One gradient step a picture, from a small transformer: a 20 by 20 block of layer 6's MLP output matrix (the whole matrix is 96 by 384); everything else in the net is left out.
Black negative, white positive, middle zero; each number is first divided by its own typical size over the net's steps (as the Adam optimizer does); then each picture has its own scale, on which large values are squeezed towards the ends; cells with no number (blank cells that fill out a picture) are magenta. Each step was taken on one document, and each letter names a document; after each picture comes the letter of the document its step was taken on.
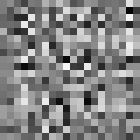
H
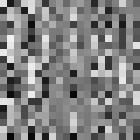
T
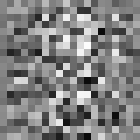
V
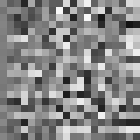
V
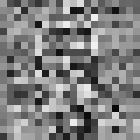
V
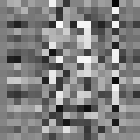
V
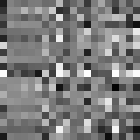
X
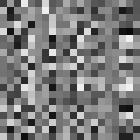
H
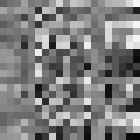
X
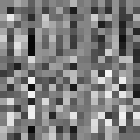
T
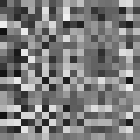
H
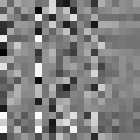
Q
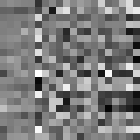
X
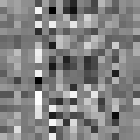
Q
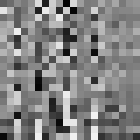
Q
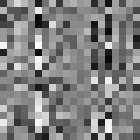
T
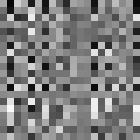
T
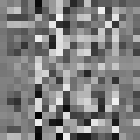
V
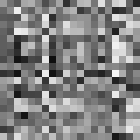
H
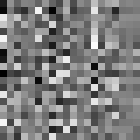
Q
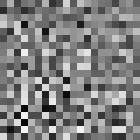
H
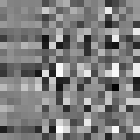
X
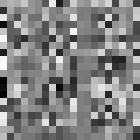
T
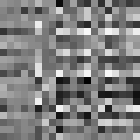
X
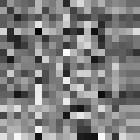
V
